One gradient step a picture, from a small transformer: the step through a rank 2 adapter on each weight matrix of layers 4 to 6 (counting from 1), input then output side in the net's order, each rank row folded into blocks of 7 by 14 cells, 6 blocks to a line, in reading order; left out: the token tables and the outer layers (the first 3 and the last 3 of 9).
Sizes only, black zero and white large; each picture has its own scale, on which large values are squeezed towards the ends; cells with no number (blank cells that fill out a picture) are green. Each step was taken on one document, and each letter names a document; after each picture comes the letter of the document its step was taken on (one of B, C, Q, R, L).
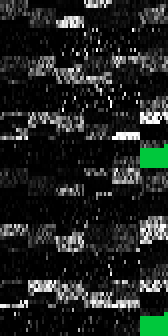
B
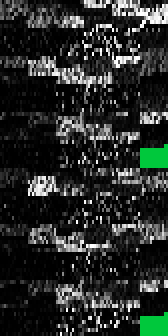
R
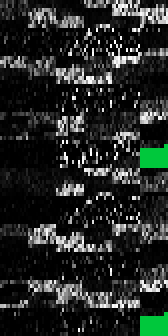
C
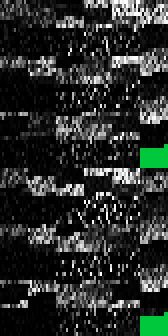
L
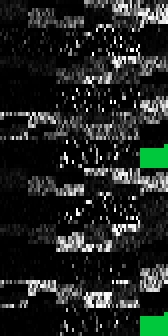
R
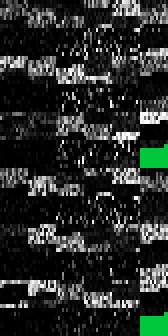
C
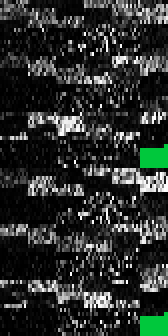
L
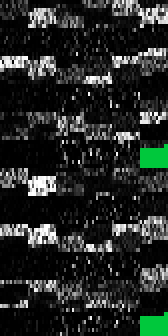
C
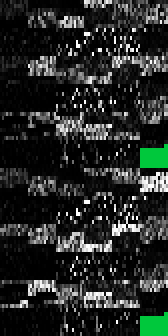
R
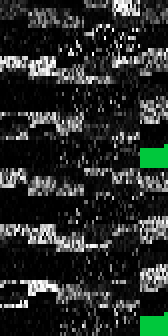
R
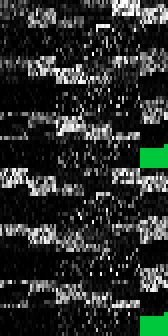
L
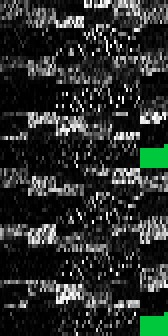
L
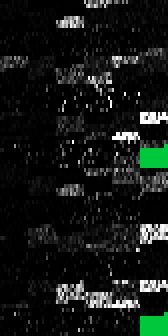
B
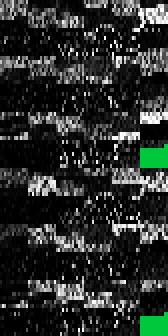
C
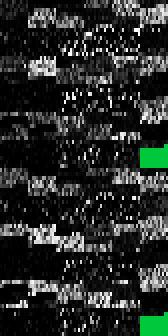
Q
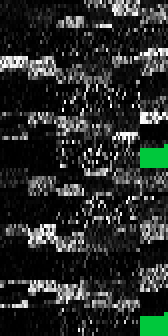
B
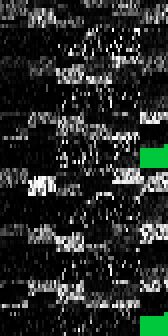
C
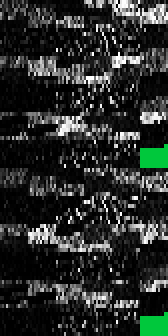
L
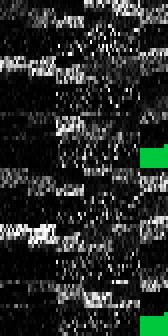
L
